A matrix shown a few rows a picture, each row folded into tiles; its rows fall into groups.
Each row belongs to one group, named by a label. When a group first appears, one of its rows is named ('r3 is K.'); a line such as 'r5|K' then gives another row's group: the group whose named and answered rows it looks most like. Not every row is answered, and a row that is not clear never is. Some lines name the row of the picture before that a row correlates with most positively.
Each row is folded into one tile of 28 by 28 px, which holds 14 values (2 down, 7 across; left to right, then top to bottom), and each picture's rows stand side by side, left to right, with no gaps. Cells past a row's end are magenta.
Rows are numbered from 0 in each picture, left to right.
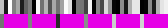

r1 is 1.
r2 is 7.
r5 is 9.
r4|9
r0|1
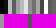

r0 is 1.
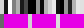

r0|1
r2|9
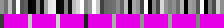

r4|7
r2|9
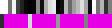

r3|1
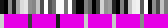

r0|9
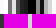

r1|9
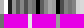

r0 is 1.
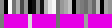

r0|1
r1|9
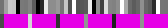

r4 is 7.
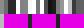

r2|7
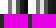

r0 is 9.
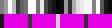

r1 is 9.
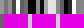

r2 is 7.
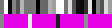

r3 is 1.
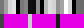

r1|9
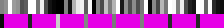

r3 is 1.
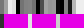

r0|7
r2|9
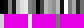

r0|9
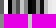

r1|9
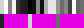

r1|9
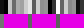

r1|1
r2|1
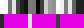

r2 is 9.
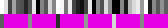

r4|9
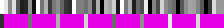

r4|1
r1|1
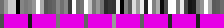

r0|7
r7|7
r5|1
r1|7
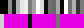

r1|7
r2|1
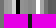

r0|7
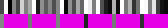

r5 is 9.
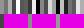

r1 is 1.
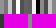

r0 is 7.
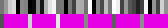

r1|9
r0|7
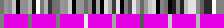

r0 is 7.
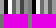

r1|1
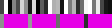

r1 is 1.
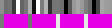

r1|1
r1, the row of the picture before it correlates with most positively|2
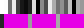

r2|7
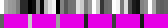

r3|7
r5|7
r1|9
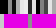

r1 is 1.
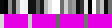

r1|9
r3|1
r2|1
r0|9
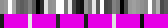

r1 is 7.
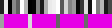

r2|1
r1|9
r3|1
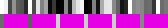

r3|9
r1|1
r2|9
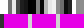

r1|9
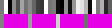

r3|1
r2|9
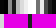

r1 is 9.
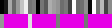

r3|1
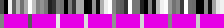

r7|9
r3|9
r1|1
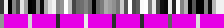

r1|9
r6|1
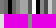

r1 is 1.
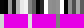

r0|9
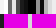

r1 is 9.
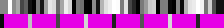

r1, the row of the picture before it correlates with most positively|1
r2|7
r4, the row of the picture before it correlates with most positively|0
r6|9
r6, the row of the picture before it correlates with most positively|1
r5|7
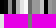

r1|7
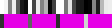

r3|9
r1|1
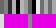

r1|1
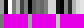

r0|1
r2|9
